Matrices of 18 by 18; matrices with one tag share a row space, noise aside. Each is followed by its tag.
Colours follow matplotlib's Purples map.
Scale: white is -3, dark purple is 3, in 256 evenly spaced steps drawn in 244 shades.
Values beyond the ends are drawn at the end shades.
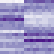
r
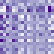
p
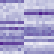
r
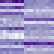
r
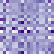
p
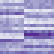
r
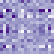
p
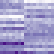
r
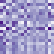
p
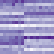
r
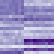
r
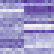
r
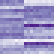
r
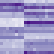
r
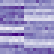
r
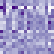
p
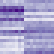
r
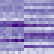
r
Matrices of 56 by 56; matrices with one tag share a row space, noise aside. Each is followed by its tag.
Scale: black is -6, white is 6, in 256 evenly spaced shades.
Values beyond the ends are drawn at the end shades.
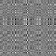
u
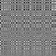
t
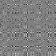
u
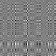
u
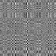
u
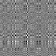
u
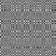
t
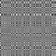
t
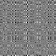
u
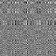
u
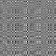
u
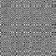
t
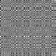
t
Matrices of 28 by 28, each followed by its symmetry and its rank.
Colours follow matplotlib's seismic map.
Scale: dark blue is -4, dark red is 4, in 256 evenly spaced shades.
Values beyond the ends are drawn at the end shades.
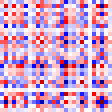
symmetric, rank two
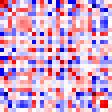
symmetric, rank three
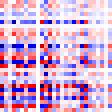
neither, rank two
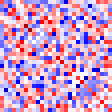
symmetric, full rank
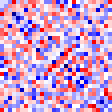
symmetric, full rank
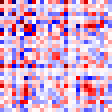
symmetric, rank three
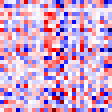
neither, rank five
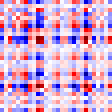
symmetric, rank two
